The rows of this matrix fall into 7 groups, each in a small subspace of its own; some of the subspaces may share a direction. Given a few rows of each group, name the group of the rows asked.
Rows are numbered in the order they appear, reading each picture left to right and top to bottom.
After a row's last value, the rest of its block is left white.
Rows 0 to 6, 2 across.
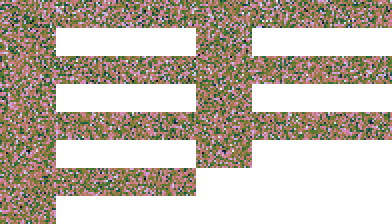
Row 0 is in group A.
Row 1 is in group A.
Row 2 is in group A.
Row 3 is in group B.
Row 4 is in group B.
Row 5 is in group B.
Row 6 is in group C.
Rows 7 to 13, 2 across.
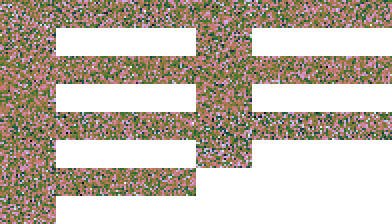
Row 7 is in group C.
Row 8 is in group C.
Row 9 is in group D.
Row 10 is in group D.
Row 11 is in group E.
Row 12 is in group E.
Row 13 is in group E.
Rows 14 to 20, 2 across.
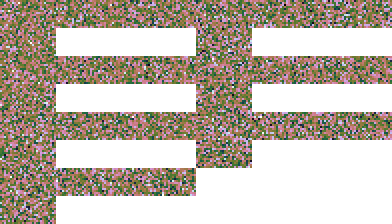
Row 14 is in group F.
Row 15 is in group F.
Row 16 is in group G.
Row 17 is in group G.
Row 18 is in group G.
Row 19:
E
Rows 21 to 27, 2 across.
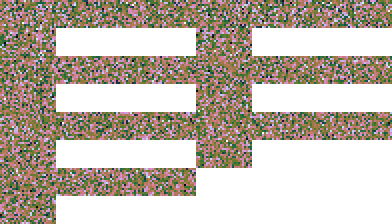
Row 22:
G
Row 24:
A
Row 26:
E
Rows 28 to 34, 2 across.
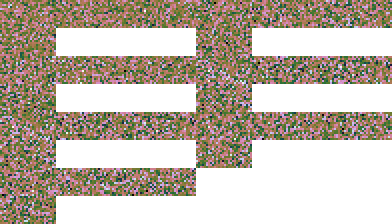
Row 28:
C
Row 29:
F
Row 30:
E
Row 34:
D
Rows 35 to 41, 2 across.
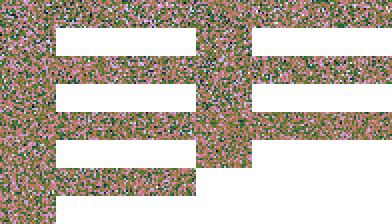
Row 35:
A
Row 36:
C
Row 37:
F
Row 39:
B
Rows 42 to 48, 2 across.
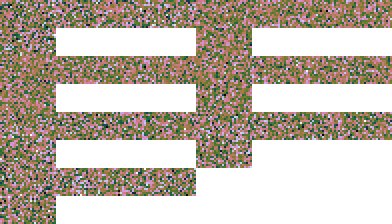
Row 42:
C
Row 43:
D
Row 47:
G
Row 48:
E
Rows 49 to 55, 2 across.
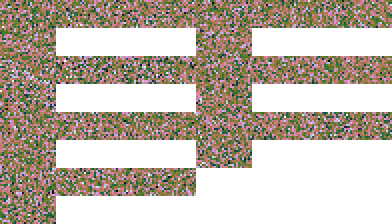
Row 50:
G
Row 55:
E
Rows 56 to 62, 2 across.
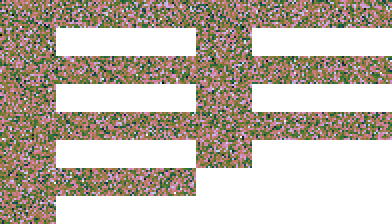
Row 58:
B
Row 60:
D
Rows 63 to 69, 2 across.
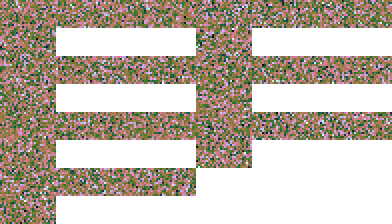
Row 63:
G
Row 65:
B
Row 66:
D
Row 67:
B
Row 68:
A
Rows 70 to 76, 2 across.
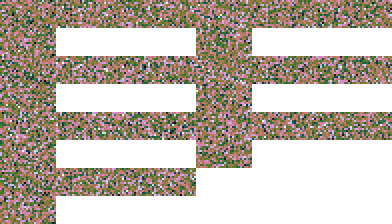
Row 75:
D
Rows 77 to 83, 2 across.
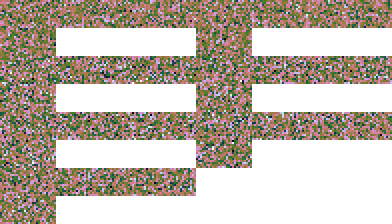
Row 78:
B
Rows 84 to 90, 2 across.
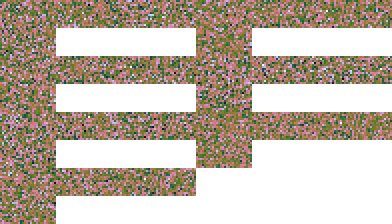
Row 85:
D
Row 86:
D
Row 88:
F
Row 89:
C
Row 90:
C
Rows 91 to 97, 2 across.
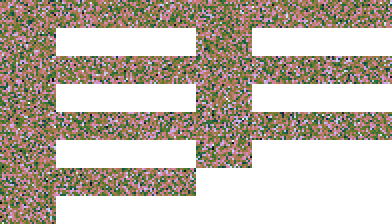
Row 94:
F
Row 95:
C
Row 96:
G
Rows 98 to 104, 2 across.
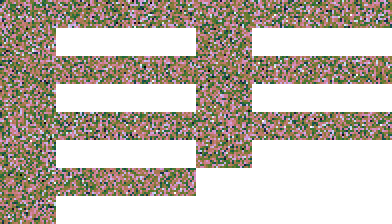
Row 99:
B
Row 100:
C
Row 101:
C
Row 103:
D
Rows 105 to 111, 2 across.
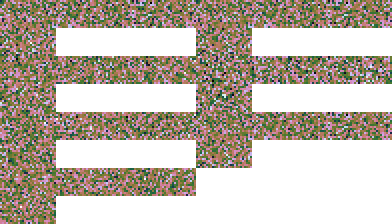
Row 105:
F
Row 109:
A
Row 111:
C
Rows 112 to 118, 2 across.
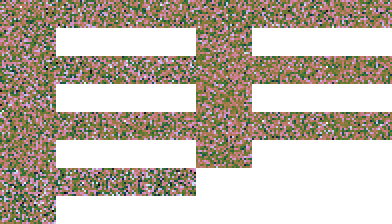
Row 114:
A
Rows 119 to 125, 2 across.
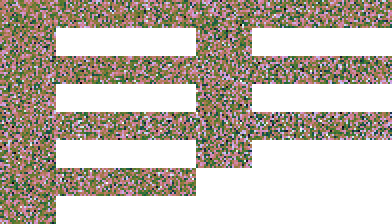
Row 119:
G
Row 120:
B
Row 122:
E
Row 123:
E
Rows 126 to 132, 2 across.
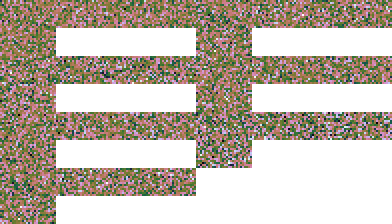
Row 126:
A
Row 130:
F
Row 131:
F
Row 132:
C
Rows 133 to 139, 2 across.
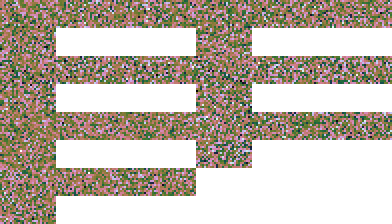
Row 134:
D
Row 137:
C
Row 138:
C
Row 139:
F
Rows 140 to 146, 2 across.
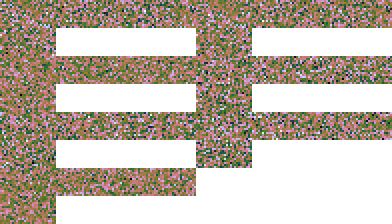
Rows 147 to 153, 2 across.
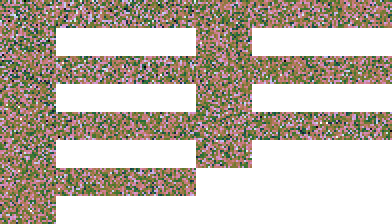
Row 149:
A
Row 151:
C
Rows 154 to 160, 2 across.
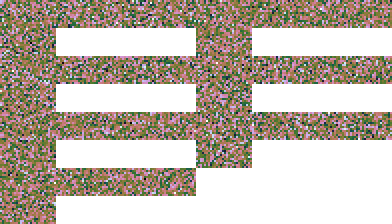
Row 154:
F
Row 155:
A
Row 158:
D
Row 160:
C
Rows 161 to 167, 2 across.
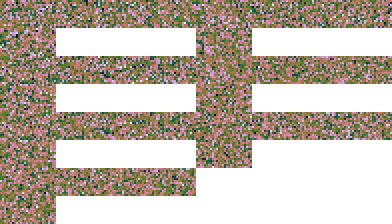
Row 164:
C
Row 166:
F
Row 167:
B
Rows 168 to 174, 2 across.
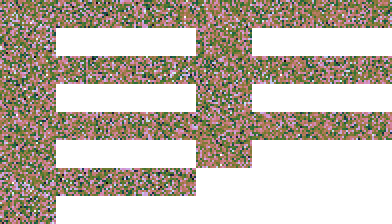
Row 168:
G
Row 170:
B
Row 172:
G
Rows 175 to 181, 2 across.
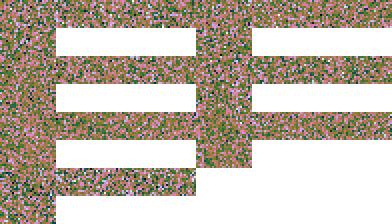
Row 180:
A
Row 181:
A
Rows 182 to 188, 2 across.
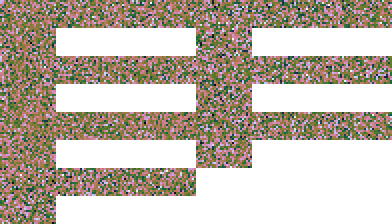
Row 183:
G
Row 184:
A
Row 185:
B
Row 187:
G
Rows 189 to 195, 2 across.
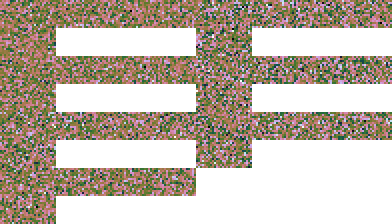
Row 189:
D
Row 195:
B
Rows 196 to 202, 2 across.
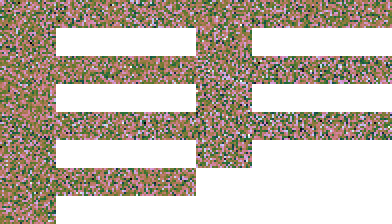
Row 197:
B
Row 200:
C
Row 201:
E
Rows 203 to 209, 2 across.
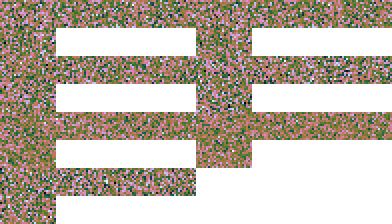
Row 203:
G
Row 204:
G
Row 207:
A
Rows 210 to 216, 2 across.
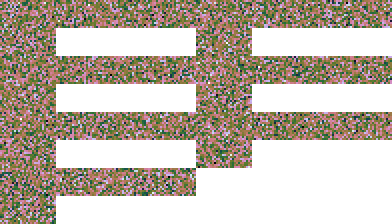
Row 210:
F
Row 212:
B
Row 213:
C
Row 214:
C
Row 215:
C
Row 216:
C
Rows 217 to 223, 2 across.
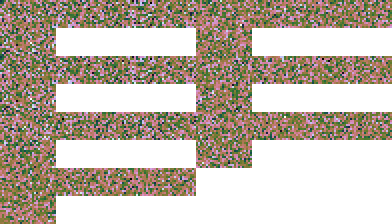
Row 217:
F
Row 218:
B
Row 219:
F
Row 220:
G
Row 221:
G
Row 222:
F
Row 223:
D
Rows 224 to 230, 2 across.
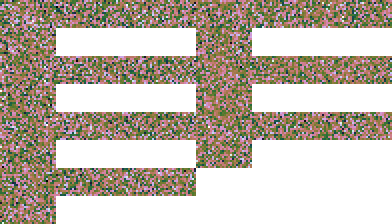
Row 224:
A
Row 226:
A
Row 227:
A
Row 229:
G
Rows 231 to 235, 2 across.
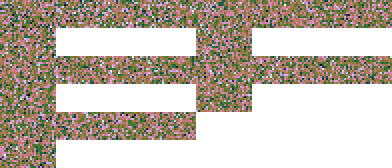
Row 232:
F
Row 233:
B
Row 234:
A
